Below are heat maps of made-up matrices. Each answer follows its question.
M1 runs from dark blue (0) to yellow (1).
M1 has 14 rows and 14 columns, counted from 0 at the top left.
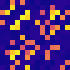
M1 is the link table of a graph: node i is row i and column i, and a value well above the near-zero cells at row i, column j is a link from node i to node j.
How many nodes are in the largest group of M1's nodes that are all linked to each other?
3
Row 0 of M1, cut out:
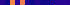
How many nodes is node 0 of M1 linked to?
2
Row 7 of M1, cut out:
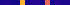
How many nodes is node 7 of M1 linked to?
2
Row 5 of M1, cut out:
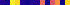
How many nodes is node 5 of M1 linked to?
6
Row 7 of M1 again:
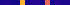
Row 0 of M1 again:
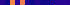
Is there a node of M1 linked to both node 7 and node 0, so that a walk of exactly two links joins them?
yes
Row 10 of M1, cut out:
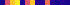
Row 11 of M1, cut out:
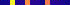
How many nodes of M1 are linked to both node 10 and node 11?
3
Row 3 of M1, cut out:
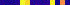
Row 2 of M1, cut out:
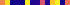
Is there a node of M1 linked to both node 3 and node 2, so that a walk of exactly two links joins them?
yes
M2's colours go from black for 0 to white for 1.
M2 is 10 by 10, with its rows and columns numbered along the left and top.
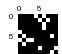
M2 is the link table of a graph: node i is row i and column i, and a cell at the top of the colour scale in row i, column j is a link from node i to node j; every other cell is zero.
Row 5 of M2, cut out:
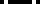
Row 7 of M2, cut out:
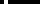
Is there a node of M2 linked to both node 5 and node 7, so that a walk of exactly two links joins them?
yes
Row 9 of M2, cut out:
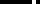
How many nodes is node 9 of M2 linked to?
1
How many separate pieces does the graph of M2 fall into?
2
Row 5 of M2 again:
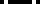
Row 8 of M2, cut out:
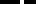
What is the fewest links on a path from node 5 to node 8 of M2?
1
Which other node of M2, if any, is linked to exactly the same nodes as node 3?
node 2
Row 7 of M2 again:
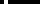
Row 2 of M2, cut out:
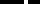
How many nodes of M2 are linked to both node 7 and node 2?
0
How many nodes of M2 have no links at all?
0
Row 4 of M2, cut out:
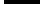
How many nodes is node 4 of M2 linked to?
1
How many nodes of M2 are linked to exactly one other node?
5
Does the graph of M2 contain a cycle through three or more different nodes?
no
